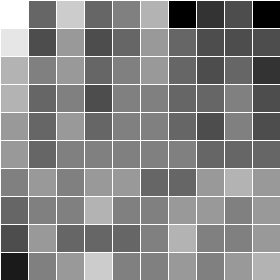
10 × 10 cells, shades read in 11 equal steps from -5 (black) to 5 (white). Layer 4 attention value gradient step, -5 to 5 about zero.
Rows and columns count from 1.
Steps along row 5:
down up down up same down down up down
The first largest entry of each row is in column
1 1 1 1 1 1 9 4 7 4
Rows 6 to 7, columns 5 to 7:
0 0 0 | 1 -1 -1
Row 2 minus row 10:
8 -2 0 -5 -1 1 -2 -2 -3 -4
